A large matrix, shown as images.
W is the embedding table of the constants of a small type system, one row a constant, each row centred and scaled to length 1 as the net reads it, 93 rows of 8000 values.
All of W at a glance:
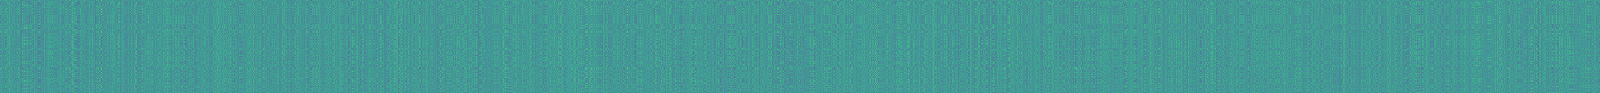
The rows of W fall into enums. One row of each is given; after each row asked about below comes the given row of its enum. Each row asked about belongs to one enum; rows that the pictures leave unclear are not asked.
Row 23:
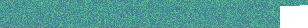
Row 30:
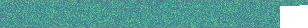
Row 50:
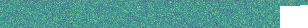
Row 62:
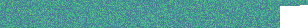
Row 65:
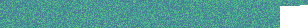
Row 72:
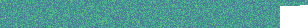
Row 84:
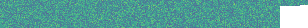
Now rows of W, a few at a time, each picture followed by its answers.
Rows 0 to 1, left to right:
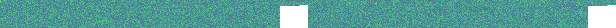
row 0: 72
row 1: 23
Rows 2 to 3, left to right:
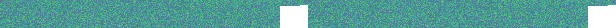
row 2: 65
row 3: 65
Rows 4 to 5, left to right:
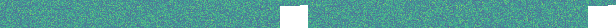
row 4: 62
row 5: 84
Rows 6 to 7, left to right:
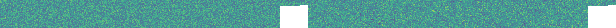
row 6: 72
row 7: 50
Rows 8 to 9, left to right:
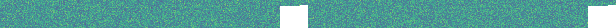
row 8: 30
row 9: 72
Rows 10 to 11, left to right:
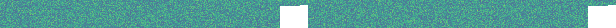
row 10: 62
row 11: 72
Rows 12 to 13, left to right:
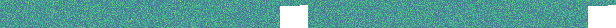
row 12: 30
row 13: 62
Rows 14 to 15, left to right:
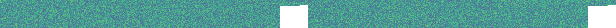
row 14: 72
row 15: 65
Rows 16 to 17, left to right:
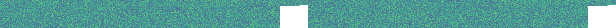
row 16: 23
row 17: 65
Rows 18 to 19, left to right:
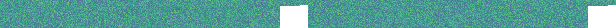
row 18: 23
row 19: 62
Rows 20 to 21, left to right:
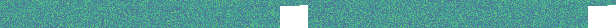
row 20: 23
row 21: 65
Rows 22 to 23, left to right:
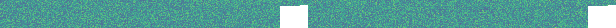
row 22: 65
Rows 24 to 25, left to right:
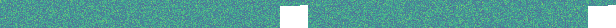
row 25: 84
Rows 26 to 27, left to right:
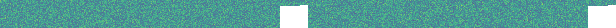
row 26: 72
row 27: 84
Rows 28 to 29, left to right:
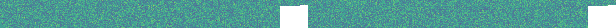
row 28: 84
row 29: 23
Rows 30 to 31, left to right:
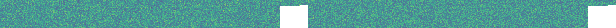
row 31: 72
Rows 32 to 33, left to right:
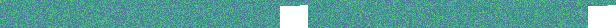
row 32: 72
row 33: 23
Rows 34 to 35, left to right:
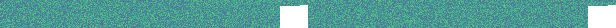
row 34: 65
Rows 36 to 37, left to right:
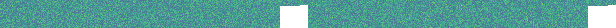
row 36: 65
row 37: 84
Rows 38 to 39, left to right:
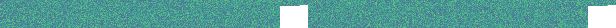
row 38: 65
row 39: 23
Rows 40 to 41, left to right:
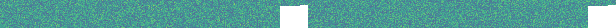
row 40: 84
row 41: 65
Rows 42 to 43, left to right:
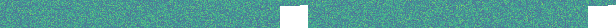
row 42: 62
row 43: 84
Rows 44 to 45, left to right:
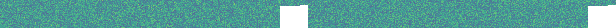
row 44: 84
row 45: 65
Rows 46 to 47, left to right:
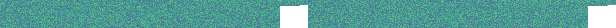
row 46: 62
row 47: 65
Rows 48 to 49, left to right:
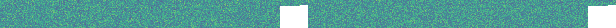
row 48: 30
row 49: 72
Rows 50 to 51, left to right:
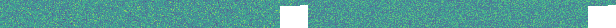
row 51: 65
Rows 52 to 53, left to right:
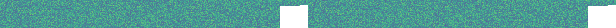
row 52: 62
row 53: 62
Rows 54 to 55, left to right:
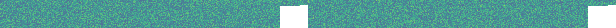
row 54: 65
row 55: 72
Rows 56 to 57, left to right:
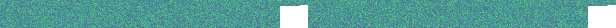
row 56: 62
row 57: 23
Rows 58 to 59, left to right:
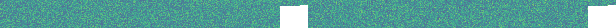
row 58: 65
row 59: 30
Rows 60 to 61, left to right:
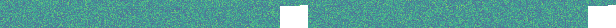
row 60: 23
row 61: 84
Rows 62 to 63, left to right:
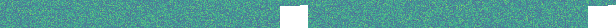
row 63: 84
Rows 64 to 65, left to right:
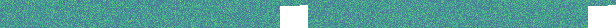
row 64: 30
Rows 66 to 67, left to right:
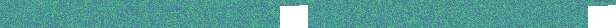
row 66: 23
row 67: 72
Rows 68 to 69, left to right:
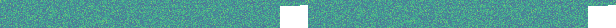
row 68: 72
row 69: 72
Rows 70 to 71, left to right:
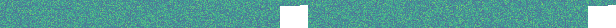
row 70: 62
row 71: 84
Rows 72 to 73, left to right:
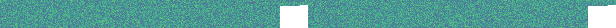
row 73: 62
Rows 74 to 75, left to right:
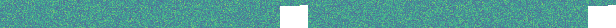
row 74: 30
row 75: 84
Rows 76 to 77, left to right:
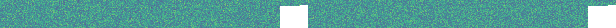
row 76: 30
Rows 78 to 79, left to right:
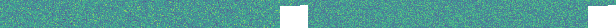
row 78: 50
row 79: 62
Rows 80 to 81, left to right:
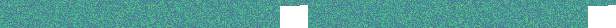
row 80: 84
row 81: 84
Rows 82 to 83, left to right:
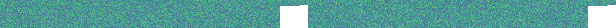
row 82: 62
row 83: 30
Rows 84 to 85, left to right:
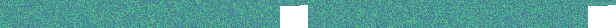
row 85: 72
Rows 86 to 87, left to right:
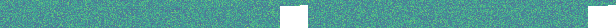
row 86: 23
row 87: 72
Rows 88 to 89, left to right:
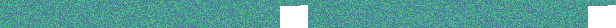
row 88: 84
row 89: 62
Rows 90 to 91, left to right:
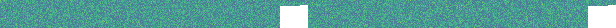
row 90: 72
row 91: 84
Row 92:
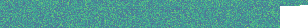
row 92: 23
